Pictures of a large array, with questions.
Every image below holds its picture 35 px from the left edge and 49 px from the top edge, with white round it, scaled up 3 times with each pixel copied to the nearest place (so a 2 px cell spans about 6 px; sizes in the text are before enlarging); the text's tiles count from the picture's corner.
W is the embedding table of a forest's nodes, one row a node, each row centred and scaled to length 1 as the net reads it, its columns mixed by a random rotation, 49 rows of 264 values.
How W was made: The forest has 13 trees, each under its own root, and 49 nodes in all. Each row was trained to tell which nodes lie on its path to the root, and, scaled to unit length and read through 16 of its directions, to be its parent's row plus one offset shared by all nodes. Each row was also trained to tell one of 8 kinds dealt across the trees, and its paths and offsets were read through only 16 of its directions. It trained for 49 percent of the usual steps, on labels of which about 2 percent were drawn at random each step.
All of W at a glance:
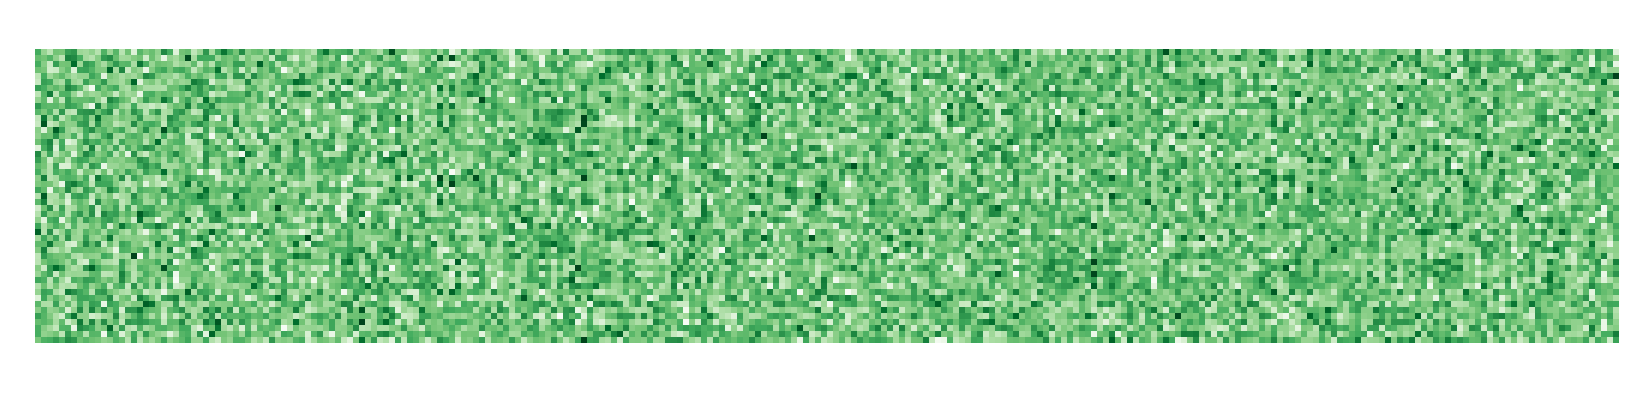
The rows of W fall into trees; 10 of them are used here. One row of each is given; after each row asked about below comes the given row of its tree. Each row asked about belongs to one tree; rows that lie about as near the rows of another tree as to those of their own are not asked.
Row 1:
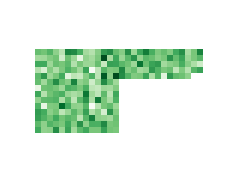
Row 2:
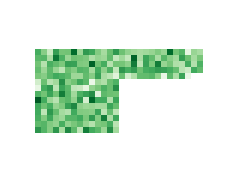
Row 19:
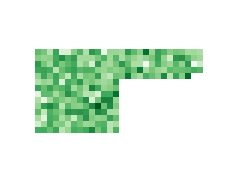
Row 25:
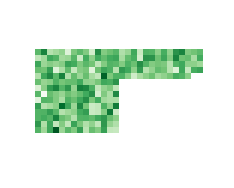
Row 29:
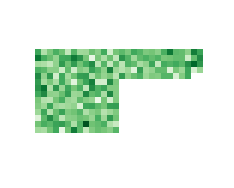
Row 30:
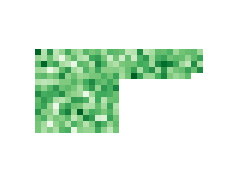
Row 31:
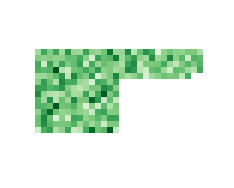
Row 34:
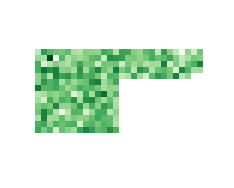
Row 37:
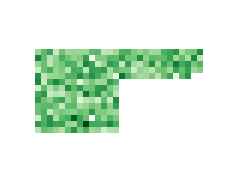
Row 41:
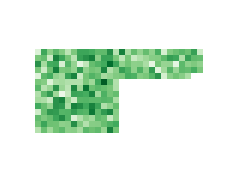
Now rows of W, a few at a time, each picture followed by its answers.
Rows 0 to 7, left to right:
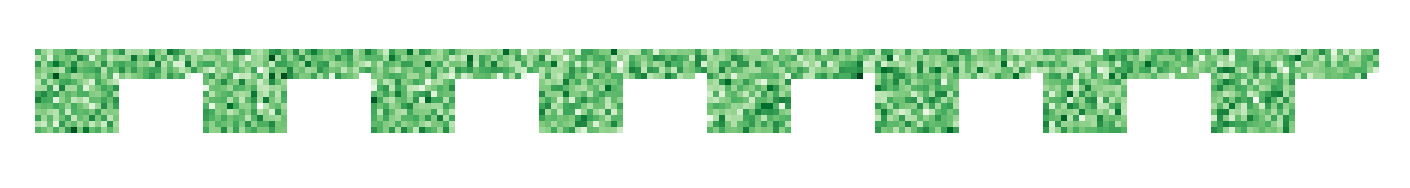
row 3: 31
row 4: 37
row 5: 34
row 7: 37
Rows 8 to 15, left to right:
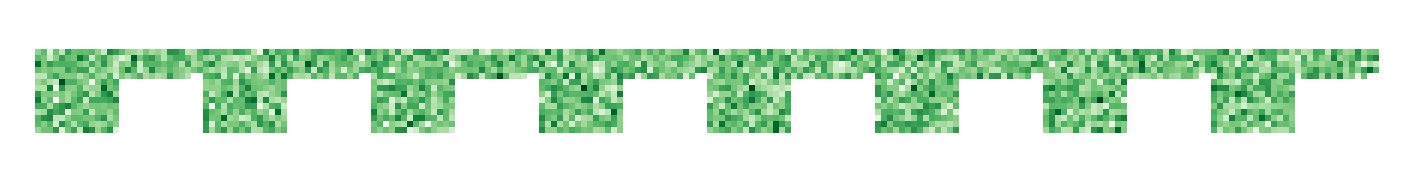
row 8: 31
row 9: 30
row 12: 41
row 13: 29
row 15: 19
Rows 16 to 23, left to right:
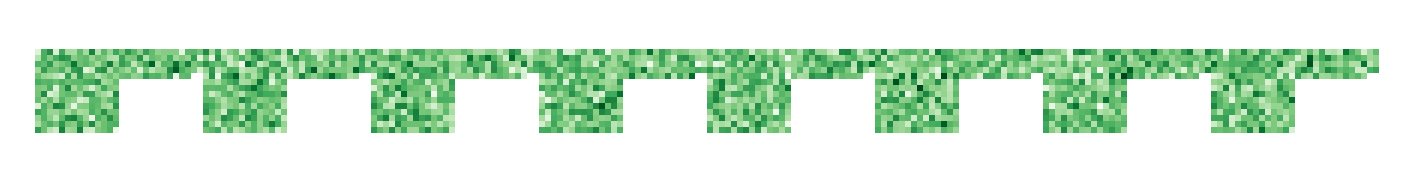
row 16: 37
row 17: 34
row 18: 25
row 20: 29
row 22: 1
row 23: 31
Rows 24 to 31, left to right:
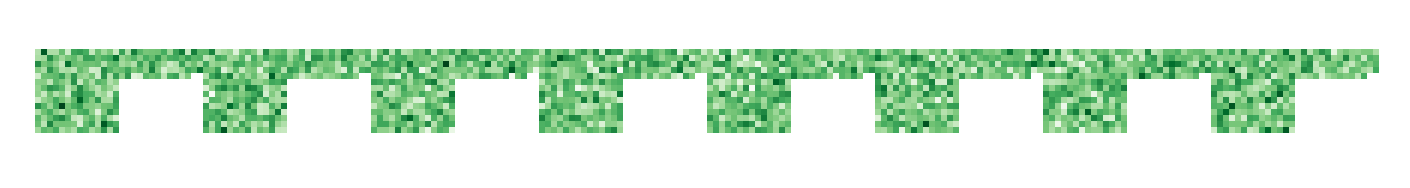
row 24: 41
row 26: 37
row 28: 1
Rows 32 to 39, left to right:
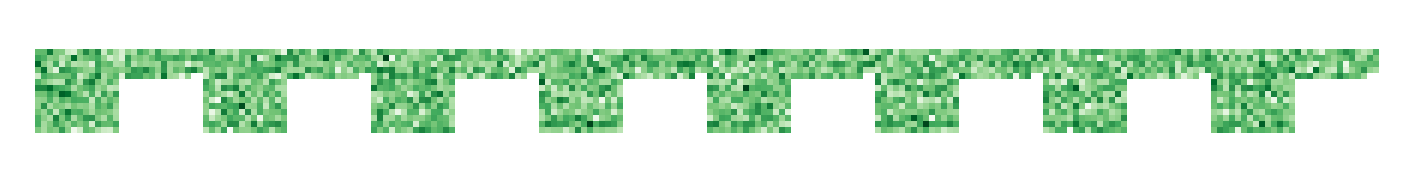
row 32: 19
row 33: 41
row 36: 29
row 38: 2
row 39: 34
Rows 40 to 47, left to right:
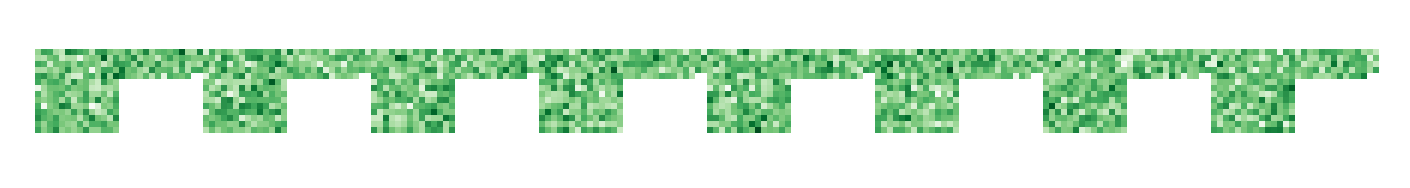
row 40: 1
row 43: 25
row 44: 1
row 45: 25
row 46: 31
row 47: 30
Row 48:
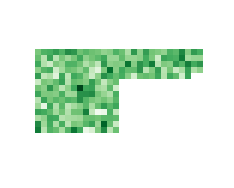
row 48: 29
